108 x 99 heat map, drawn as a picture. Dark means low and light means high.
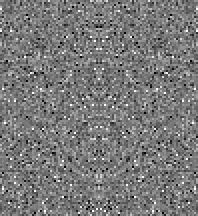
Mirror symmetry: left to right. Odd rows or columns: none. Stripes: none. Histogram: heavy tails on both sides. Grain: fine. Seam: none.
